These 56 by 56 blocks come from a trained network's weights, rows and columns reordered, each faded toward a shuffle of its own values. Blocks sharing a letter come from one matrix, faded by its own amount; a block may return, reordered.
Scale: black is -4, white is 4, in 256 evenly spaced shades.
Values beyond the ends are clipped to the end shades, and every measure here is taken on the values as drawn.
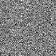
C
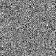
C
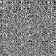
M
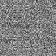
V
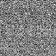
V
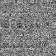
V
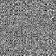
M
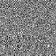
C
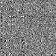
C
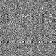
M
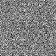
V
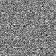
V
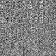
M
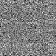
V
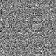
V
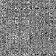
M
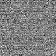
V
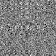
C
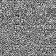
V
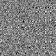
C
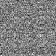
V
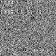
C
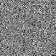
C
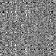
M
